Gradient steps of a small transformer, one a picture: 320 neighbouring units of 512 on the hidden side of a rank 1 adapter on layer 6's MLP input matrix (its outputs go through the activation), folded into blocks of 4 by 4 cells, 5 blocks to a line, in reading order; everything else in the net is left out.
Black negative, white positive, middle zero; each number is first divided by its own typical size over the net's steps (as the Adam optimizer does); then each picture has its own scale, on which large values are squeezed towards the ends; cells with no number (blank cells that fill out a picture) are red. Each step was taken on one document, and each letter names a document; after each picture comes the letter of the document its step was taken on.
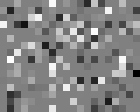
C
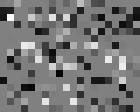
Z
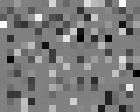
C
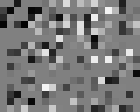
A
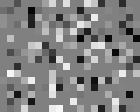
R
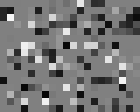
Z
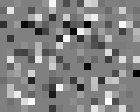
C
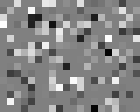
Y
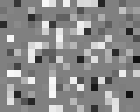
R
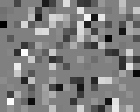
Y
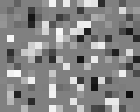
R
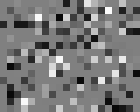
A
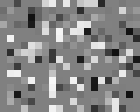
R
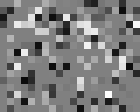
A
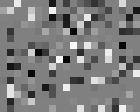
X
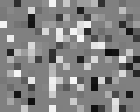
R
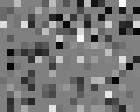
A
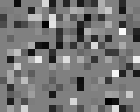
X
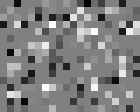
A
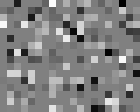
C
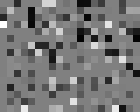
X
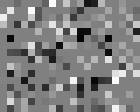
Y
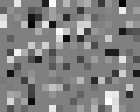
C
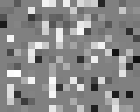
R
